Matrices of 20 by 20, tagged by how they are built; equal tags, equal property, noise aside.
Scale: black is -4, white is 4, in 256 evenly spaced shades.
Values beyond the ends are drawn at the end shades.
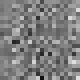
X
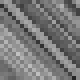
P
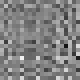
X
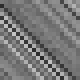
P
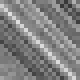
P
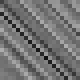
P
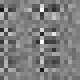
X
